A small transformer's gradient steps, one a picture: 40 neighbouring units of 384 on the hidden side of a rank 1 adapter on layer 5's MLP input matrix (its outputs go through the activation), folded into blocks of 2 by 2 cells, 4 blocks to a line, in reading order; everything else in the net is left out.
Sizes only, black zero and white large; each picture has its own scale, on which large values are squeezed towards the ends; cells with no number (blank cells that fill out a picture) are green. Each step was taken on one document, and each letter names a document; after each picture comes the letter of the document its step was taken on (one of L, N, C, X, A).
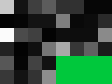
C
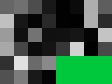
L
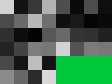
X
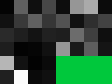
X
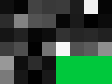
X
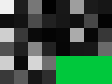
C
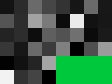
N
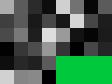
N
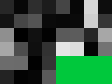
L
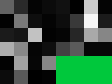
L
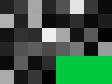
N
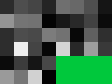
N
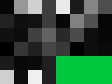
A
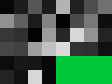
A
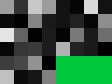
X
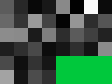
X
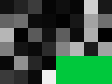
L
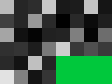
X
